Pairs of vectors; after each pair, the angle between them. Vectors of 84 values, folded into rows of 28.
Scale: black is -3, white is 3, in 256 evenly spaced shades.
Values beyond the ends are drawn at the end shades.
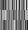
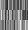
partly opposed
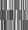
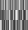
partly aligned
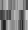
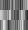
nearly opposite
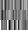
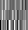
nearly opposite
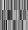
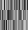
nearly parallel
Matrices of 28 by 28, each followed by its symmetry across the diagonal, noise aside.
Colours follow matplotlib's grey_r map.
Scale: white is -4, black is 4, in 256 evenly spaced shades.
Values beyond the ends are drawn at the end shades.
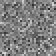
symmetric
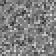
symmetric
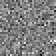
antisymmetric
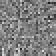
antisymmetric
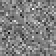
antisymmetric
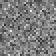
symmetric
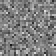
antisymmetric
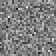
antisymmetric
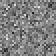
symmetric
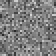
antisymmetric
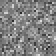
symmetric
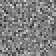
antisymmetric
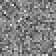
symmetric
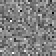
antisymmetric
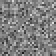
antisymmetric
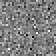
antisymmetric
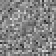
symmetric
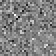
symmetric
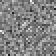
symmetric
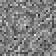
symmetric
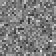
symmetric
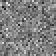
antisymmetric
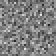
antisymmetric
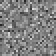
symmetric
